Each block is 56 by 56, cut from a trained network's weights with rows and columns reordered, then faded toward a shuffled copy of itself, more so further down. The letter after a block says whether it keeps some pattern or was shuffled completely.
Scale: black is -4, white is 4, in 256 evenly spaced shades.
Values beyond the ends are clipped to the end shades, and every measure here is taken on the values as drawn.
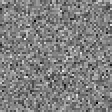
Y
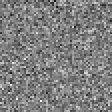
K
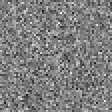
Y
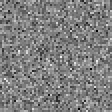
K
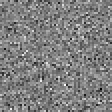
K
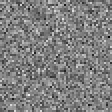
K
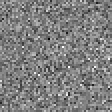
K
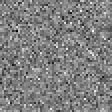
Y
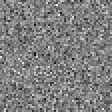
K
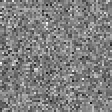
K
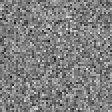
Y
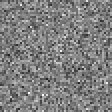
K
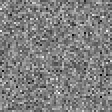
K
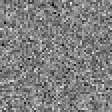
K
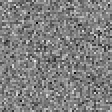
Y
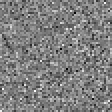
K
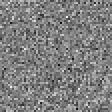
K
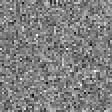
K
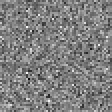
Y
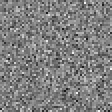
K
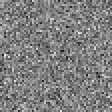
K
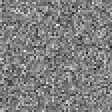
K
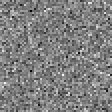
Y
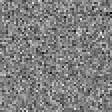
Y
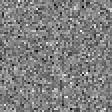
K
